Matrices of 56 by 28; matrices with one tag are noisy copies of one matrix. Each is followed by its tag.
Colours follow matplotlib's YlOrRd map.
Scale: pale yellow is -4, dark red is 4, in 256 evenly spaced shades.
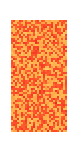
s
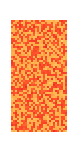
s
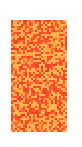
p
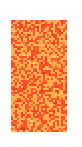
s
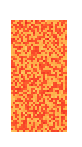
s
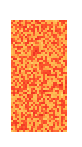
s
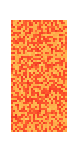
p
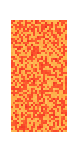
s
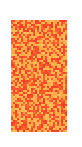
s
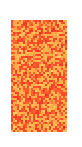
p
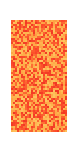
s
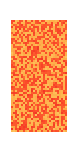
s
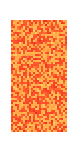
p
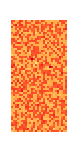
s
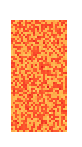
s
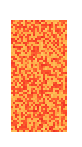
s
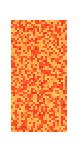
s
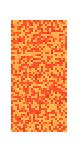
p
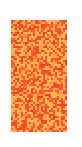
s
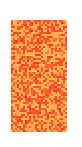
p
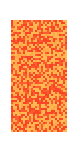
p
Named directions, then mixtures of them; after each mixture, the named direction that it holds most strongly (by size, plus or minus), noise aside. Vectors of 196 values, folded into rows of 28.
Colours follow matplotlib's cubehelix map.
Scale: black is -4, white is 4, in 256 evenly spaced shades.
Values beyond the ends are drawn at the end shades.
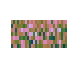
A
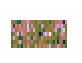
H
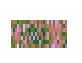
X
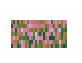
A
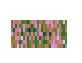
X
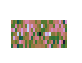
H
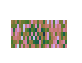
X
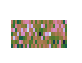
H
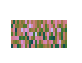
A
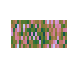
X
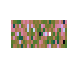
H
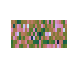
H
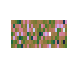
H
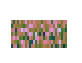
A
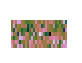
H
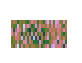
X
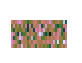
H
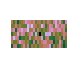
A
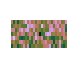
A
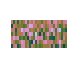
A
